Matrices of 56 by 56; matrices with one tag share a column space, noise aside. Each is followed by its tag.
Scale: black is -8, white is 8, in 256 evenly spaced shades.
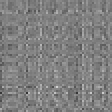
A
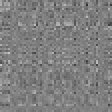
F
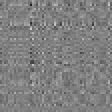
F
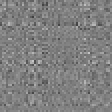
F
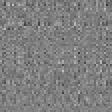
F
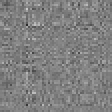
F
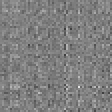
A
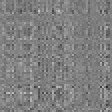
A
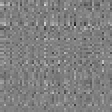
F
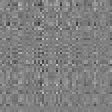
F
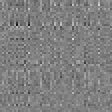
F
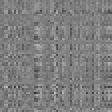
A
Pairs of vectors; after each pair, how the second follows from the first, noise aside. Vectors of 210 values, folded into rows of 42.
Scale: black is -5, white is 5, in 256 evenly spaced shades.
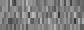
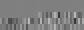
partly zeroed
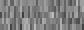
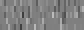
partly zeroed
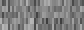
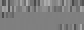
partly zeroed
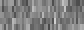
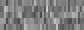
wrapped around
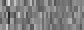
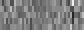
wrapped around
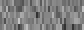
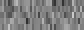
wrapped around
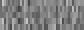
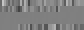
partly zeroed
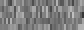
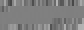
partly zeroed
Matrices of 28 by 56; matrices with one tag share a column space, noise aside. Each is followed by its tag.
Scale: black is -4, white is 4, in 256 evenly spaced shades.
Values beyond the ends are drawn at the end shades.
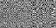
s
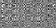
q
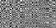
s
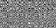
s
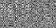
q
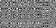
s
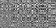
q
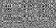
q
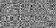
q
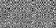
s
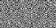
s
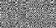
s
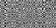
s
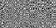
s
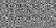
q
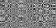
q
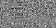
s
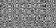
q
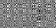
q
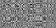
q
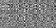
q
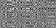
s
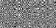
s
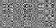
q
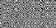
s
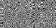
s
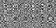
q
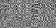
q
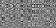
q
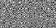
s
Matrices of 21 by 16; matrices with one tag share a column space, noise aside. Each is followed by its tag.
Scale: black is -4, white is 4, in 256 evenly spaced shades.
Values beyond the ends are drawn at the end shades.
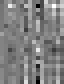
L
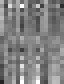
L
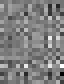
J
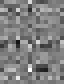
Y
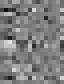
Y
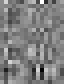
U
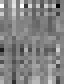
L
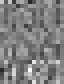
U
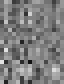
U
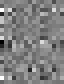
Y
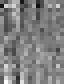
L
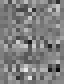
Y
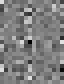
Y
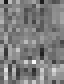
U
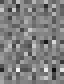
Y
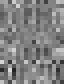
U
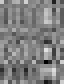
U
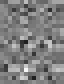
Y
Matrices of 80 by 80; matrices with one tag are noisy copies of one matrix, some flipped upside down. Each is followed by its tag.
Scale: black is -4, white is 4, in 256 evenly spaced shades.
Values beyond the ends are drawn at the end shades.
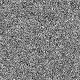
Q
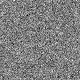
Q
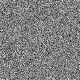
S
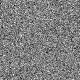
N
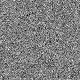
Q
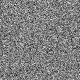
N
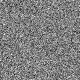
N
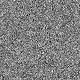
Q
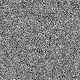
Q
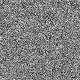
Q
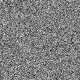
N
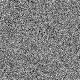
S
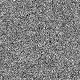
Q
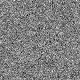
Q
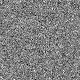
Q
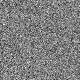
N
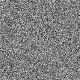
S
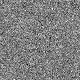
Q
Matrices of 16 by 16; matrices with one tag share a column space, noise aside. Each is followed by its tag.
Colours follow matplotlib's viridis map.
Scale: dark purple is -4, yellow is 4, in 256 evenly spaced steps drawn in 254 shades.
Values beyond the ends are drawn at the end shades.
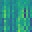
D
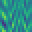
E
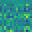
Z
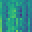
D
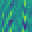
E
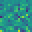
Z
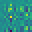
Z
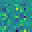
Z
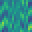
E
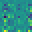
Z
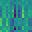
D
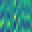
E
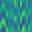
E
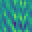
E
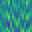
E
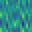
E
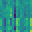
D
